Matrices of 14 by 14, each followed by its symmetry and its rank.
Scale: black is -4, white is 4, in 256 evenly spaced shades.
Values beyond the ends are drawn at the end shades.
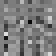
neither, rank three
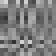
neither, rank two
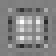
symmetric, rank one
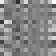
neither, rank two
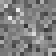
symmetric, full rank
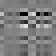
neither, rank one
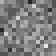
symmetric, full rank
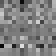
neither, rank three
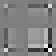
symmetric, rank one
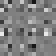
antisymmetric, rank two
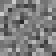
symmetric, full rank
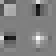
symmetric, rank one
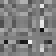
antisymmetric, rank two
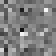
neither, rank three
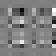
neither, rank one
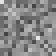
symmetric, full rank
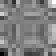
antisymmetric, rank two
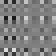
neither, rank one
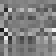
neither, rank two
